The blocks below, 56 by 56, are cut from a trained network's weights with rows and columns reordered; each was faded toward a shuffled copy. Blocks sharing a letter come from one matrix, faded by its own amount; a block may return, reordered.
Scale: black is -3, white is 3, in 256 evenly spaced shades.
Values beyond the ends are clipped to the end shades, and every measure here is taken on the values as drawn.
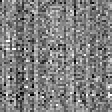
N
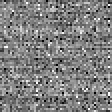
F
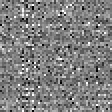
F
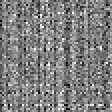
N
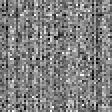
N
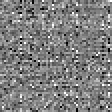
F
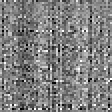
N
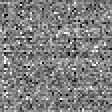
F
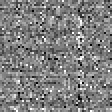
F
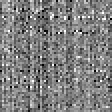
N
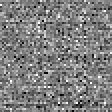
F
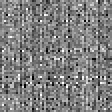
N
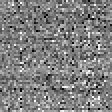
F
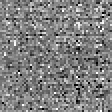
F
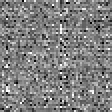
F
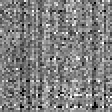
N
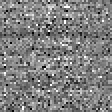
F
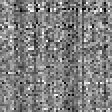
N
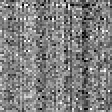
N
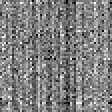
N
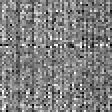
N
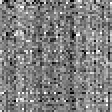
N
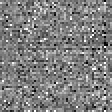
F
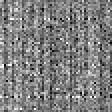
N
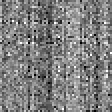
N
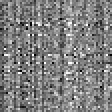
N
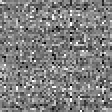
F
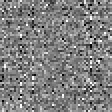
F
